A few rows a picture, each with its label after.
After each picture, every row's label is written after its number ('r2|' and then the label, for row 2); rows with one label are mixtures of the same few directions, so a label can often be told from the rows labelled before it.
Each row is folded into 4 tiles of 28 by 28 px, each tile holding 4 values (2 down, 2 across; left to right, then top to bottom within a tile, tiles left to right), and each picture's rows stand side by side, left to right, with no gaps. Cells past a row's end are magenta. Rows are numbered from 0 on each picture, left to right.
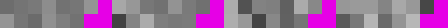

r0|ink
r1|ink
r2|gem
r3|ink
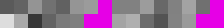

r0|ink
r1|ink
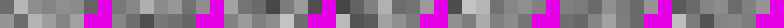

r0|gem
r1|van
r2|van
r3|ink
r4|gem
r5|ink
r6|ink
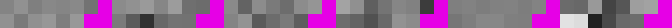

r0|gem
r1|van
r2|gem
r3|van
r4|ink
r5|ink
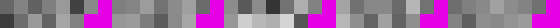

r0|gem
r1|ink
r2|van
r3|gem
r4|ink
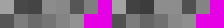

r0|gem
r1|gem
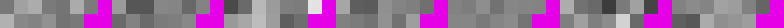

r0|gem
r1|gem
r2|van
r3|gem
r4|van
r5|van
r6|ink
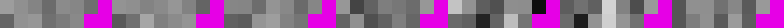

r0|ink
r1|ink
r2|ink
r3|gem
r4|van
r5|ink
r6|gem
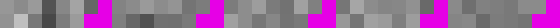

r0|ink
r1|van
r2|gem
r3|gem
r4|gem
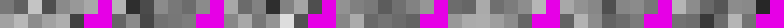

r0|van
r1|gem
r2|van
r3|ink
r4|van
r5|ink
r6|van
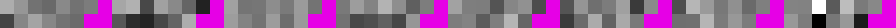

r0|ink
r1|van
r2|gem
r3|van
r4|van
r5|gem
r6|gem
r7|van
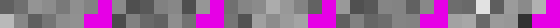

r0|ink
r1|gem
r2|ink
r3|gem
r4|van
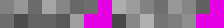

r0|van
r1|ink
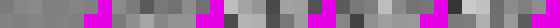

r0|gem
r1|van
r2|ink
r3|ink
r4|gem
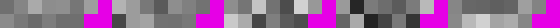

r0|van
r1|ink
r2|gem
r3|gem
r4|van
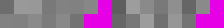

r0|gem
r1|gem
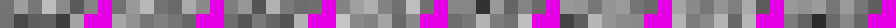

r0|van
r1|gem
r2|van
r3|gem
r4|van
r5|ink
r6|gem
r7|van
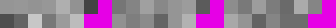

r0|ink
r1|ink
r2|gem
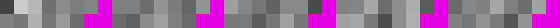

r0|gem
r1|ink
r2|van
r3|ink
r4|van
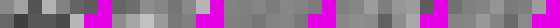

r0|van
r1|van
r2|van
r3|ink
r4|van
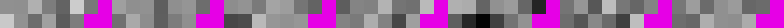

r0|gem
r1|ink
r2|ink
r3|van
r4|van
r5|van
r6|gem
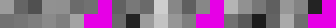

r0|gem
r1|ink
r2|van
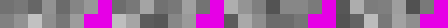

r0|van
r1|ink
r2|ink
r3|gem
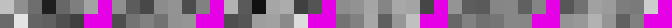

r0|ink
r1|gem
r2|gem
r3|ink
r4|gem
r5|van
